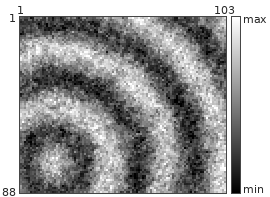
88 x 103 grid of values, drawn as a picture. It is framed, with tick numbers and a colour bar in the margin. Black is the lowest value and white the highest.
No overall slope runs across the table. Concentric rings centre on the bottom left. There is no seam.
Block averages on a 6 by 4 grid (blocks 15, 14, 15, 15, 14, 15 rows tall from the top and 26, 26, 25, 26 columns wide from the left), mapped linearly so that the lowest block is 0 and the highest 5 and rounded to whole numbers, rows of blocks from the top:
1041
4513
1043
3432
1322
1322
